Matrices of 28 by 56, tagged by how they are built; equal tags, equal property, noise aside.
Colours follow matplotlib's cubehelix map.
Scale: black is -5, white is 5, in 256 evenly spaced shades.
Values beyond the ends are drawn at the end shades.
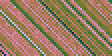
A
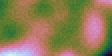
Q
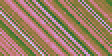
A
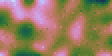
Q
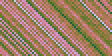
A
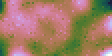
Q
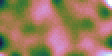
Q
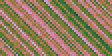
A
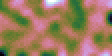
Q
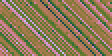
A
